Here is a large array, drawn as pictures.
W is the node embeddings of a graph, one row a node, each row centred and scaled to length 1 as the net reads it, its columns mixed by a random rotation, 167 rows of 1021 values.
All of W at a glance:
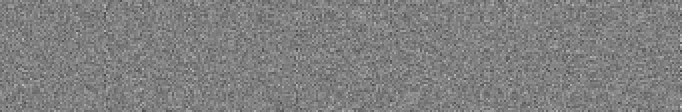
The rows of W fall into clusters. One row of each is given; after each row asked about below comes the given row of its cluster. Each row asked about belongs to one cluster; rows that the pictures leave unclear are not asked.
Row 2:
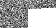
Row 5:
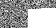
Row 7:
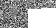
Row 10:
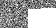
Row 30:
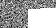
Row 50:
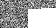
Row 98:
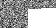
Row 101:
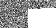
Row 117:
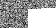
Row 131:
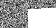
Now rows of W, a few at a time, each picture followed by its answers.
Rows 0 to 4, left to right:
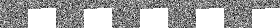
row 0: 2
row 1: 131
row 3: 2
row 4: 50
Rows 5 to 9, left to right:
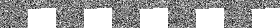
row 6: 2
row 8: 7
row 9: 7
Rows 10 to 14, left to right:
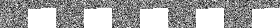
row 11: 101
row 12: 50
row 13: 101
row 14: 30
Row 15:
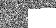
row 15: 10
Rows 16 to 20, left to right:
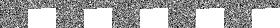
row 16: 50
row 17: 7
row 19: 5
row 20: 131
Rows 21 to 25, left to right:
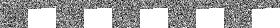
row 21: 117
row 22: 50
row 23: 50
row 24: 50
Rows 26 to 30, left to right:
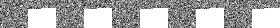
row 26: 131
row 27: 10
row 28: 98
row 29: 131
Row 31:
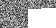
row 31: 50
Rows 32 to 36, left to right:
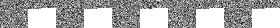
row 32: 131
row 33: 2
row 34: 101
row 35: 50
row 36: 101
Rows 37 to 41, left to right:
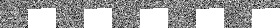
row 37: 7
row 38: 50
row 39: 98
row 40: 50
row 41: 5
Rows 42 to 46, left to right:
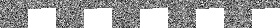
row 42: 2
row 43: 98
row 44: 30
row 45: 7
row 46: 7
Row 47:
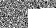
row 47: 101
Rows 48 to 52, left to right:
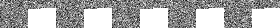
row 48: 30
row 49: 131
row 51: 30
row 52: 101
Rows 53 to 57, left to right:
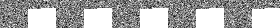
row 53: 101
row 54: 98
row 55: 101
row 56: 131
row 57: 10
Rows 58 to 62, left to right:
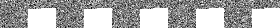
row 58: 5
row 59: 5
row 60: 131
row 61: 7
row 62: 101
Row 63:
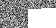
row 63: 50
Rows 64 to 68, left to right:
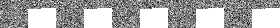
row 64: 7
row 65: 117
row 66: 101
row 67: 30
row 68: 117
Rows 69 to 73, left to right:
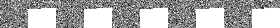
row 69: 7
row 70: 30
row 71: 131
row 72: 7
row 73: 101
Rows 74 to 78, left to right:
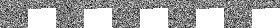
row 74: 2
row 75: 5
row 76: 2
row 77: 2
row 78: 98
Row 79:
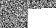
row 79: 5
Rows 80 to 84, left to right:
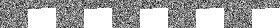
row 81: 10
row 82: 101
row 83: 131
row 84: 117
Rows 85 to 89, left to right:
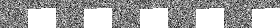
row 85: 117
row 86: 10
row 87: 117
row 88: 98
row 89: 131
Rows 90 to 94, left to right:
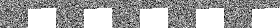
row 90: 2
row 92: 101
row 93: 50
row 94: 30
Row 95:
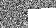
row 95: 131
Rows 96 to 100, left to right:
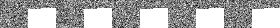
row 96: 10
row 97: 7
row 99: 10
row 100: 30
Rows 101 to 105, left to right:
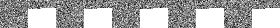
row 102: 5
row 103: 131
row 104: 5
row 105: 98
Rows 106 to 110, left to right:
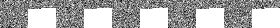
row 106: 98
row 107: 10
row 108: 30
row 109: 50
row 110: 101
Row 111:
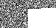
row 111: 131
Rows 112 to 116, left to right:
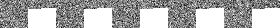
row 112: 50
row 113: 131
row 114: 2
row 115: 131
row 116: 10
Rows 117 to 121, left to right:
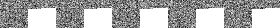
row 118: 117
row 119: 2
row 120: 30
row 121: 131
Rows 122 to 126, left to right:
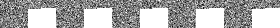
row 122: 50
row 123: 2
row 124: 101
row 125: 5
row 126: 131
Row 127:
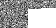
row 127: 98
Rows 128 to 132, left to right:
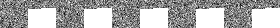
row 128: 98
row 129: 117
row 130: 50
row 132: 131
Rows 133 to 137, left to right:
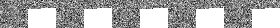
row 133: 7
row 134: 117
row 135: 2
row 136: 117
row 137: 7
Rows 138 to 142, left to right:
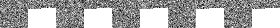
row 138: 2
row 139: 10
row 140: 2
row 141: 5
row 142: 2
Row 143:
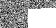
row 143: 101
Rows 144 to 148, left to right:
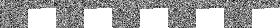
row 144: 30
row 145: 10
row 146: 2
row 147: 2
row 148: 30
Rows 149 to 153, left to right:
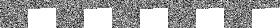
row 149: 101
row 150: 2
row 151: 50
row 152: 30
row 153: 30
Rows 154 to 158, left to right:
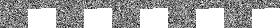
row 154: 117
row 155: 5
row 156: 117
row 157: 7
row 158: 10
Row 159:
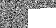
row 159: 30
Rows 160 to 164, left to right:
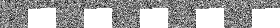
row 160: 30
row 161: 10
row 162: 101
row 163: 7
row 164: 2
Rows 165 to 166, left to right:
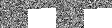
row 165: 131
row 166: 7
